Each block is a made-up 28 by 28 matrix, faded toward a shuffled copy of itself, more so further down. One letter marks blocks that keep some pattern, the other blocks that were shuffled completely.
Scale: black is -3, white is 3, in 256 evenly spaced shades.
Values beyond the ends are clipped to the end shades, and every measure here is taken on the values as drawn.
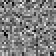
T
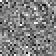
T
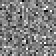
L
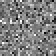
T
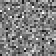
L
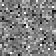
L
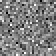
L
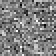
T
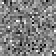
L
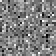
T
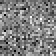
L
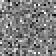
T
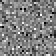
L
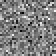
L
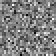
L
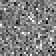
L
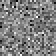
L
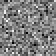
L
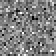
L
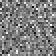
T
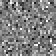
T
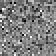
L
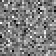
L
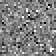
L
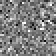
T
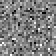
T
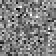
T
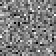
L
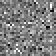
T
